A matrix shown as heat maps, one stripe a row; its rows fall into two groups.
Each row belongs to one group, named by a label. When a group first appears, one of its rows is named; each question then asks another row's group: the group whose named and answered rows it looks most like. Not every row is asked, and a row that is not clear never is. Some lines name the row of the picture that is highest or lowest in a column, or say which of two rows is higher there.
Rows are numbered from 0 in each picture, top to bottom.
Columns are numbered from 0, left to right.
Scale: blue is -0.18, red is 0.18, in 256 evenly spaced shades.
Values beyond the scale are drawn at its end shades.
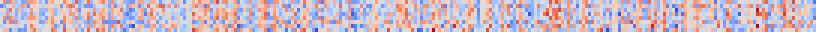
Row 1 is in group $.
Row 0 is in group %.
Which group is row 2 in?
%
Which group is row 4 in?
%
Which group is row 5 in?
$
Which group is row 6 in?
%
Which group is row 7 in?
%
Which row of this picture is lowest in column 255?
5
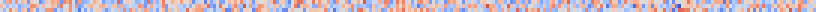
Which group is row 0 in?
$
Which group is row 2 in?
$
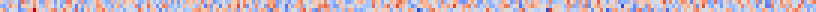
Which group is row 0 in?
$
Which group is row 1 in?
$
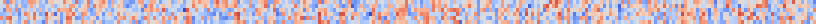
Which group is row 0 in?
%
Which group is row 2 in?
$
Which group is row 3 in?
$
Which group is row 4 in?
$
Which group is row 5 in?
$
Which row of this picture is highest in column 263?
4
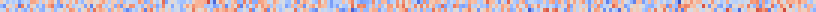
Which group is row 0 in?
%
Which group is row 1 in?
$
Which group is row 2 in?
%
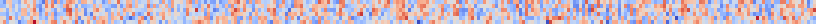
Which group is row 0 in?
$
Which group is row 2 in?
$
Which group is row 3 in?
$
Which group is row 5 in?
%
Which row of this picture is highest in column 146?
4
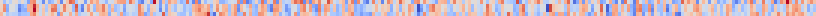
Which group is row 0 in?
$
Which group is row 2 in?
%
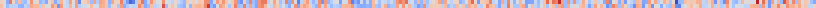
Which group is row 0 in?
%
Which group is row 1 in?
%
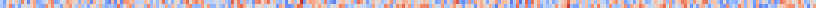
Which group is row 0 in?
$
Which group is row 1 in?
$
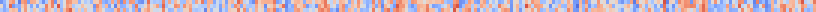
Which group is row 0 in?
$
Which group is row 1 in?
$
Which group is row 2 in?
$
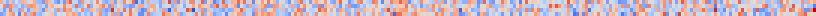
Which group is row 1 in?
%
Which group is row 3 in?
$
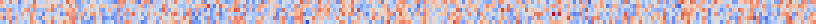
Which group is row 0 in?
$
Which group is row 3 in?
$
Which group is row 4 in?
$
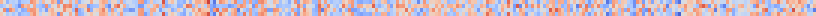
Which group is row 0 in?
%
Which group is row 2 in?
%
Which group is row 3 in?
%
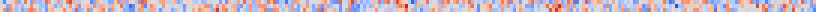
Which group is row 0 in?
$
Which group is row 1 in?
%
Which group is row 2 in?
%
